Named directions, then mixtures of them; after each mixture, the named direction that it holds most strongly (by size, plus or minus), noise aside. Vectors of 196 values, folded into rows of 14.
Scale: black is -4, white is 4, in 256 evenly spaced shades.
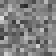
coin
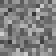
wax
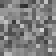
coin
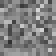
wax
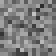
wax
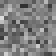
coin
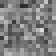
coin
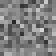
coin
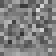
wax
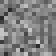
coin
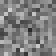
wax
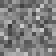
wax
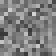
wax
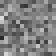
coin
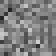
coin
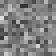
coin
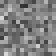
coin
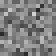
wax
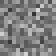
wax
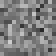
wax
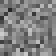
wax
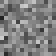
coin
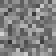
wax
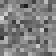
coin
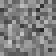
wax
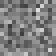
wax
